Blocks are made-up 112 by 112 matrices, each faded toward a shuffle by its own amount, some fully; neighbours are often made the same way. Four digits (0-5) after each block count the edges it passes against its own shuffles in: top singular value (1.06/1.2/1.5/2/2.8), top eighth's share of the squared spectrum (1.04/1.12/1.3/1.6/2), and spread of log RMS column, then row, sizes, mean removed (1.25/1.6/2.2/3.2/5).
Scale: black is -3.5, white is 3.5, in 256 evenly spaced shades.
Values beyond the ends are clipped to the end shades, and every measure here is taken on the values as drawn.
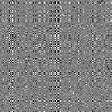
5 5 4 4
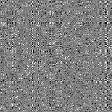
5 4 3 3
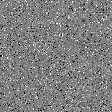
2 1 0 0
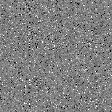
3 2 1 0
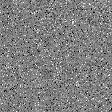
3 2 0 0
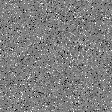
2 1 0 0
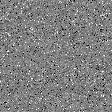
3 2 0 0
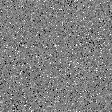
2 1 0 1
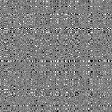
5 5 3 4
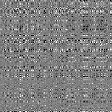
5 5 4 4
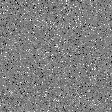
0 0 0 0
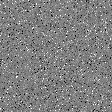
0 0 0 0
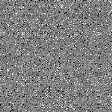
3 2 1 1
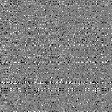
4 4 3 3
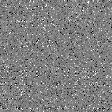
3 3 1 2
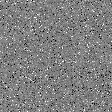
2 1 0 0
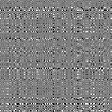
5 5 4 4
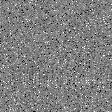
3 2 0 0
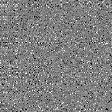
4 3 2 2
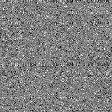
4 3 2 2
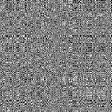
5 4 3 3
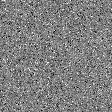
0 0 0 0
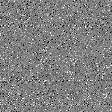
3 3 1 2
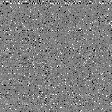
4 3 1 2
